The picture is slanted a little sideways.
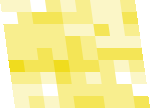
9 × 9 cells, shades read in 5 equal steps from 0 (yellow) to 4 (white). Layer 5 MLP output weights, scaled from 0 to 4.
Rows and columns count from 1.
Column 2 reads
3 2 2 2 2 1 2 3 2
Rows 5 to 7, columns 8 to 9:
1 1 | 3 2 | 4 3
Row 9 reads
3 2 3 2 1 1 2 2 1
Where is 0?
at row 6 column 1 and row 6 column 4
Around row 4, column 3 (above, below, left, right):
2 1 2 2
